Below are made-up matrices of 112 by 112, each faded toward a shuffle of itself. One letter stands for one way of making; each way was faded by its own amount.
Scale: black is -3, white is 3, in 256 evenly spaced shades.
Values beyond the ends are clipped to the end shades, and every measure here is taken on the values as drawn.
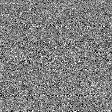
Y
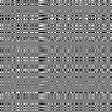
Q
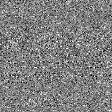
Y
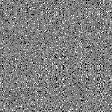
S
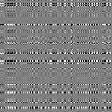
Q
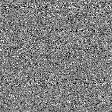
Y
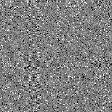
S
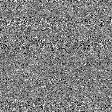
Y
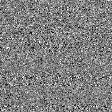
Y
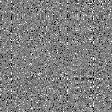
S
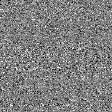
Y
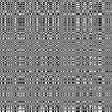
Q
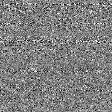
Y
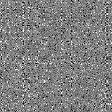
S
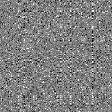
S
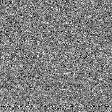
Y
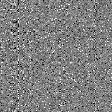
S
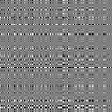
Q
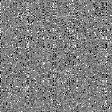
S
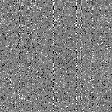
S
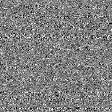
Y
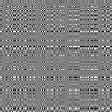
Q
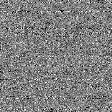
Y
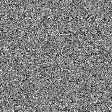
Y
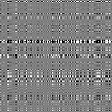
Q
